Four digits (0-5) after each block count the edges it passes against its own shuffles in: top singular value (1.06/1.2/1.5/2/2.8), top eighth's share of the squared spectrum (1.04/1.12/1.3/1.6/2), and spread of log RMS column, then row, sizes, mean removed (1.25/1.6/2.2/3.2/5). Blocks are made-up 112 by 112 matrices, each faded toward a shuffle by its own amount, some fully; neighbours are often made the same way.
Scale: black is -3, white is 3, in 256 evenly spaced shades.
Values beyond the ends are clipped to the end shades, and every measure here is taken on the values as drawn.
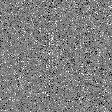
3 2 1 0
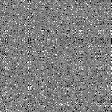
4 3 2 2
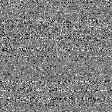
1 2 0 4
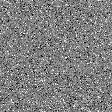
0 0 0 0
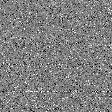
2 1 0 2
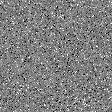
0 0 0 0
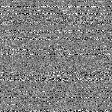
2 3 0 4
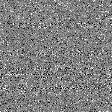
2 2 0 3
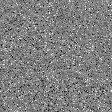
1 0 0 0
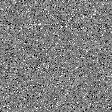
1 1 0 2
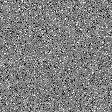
0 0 0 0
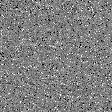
0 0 0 1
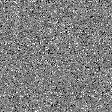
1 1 0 2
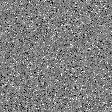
0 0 0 0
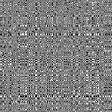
5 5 4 4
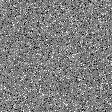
0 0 0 0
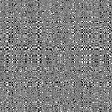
5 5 3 4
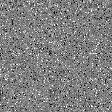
3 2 1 1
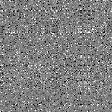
4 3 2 2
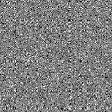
4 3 2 2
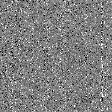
1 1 3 0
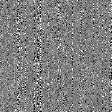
2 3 4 0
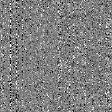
2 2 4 0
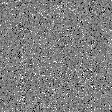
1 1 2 0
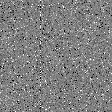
2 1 1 0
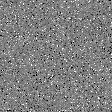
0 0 0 0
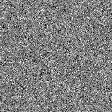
3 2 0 0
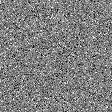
1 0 0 0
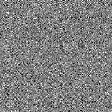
4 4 2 2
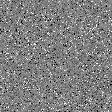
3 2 0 1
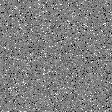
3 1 0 1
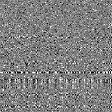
5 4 2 3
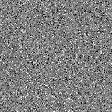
3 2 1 1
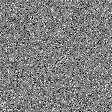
1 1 0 0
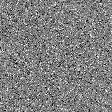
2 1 0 0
